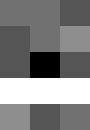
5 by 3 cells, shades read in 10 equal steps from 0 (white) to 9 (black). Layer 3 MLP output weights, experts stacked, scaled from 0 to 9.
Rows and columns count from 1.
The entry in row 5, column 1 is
4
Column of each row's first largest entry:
3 1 2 1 2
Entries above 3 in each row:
3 3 3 0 3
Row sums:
16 15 21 0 15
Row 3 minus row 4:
6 9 6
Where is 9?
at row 3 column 2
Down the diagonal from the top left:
5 5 6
